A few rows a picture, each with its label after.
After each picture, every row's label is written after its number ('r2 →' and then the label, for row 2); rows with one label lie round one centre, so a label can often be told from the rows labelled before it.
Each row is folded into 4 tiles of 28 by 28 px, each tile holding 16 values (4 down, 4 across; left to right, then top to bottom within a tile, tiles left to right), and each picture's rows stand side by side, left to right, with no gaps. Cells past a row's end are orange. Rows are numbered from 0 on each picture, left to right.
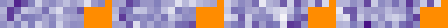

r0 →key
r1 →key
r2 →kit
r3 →kit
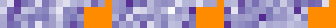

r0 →key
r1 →key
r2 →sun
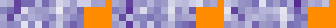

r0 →key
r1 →key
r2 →kit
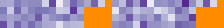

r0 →sun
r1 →kit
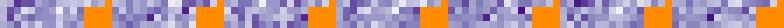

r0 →key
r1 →sun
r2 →kit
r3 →key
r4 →sun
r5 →key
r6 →sun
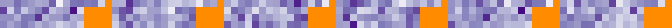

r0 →sun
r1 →key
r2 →kit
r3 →key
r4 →sun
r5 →sun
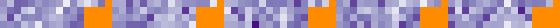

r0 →key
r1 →sun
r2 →kit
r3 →key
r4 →sun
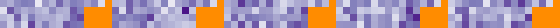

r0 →kit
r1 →sun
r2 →key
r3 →kit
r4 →kit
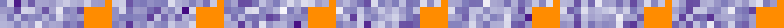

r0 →key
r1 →sun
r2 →key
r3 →kit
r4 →kit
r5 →kit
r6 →key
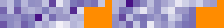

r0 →sun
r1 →key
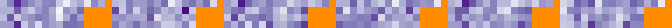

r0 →key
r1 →sun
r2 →key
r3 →sun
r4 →key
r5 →kit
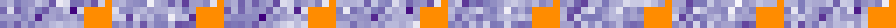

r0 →sun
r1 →kit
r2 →sun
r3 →sun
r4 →key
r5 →key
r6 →key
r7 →sun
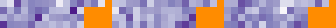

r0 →sun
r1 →kit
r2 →key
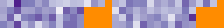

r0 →key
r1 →kit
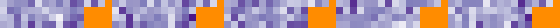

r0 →kit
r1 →kit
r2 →key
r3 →sun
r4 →kit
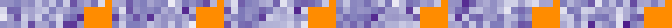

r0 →kit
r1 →sun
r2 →sun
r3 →sun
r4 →key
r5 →kit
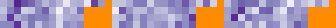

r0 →key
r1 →kit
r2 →key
